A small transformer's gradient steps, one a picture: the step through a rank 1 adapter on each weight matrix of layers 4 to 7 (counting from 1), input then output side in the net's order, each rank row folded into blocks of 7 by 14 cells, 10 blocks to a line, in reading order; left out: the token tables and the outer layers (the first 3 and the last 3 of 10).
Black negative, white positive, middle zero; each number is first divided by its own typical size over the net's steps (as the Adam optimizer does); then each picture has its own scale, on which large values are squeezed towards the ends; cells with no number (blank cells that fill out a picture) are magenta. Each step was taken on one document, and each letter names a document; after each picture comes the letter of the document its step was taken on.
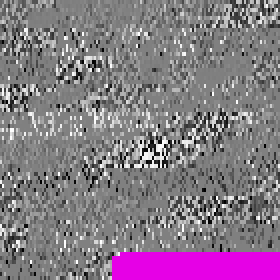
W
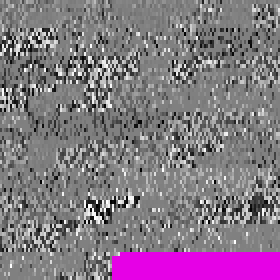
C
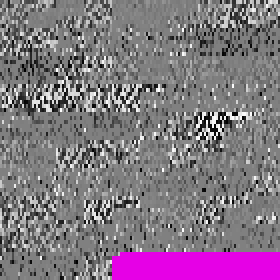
C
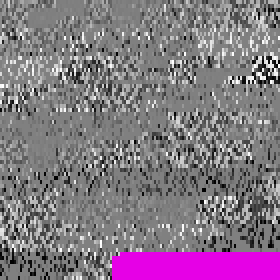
W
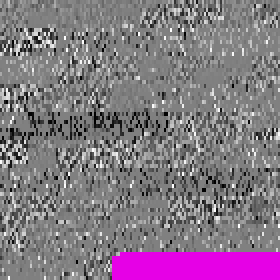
W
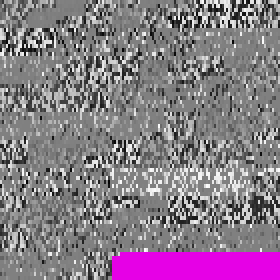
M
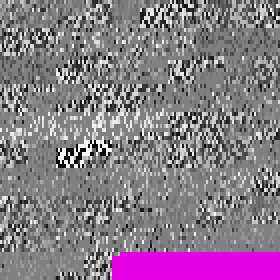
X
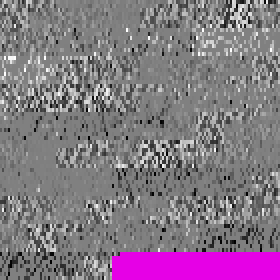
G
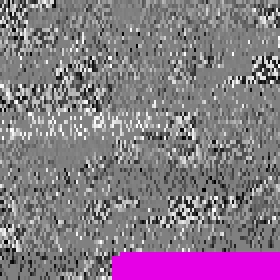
W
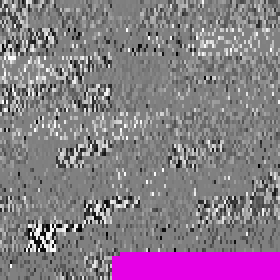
G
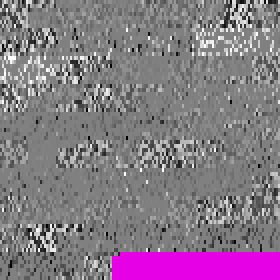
G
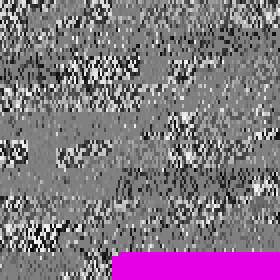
X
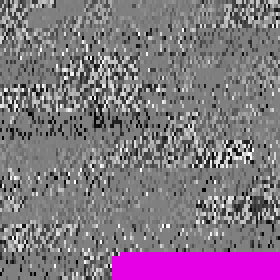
W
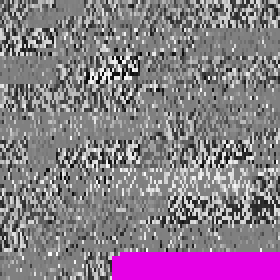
M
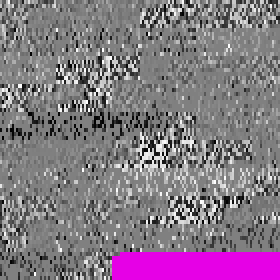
C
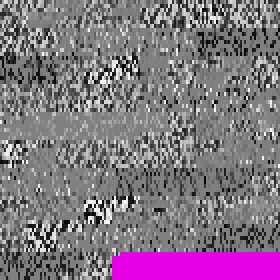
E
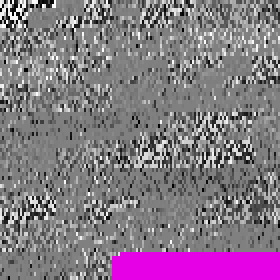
C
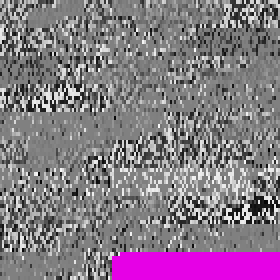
M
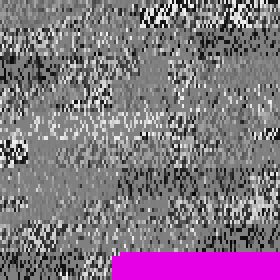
E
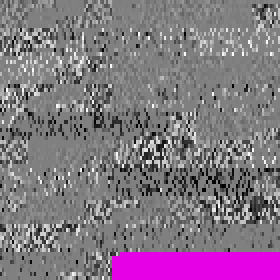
W
